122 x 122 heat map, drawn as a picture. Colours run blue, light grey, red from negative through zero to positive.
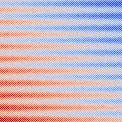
The field climbs toward the bottom left. The ninth with the lowest average is the top right. The histogram is bell-shaped. The halves do not mirror each other. Horizontal stripes repeat 10 times down the table.
